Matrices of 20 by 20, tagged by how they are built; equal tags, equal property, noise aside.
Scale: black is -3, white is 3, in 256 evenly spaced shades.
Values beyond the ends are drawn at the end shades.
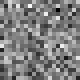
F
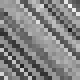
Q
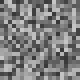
F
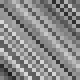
Q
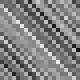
Q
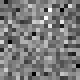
F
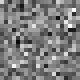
F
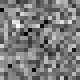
F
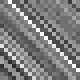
Q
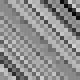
Q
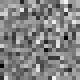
F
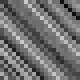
Q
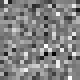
F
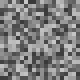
F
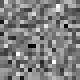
F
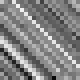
Q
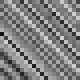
Q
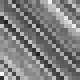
Q
